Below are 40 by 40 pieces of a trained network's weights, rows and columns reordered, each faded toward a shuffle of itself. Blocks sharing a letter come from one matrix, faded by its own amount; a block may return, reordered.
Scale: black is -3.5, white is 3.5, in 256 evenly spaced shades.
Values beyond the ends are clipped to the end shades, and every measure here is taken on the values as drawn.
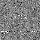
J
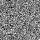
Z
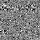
J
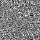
Z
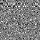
J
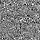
J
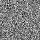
Z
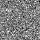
Z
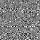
J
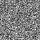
Z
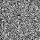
Z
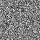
Z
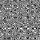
J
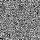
Z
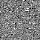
J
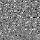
J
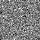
Z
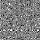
J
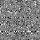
J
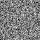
Z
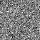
Z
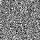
Z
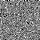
J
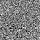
Z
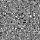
J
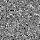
J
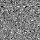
J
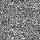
Z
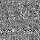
J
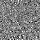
J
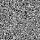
Z
